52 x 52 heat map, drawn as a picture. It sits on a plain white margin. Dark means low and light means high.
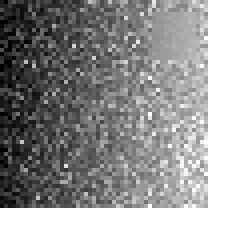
The top right is the smoothest part. Fine speckle covers the field. Values rise toward the right. In the top right lies a patch that is calmer than the rest. No single row or column stands out from its neighbours.
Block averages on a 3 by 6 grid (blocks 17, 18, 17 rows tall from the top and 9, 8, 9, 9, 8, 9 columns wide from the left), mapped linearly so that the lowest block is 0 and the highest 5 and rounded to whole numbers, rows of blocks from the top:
012344 | 012345 | 012345
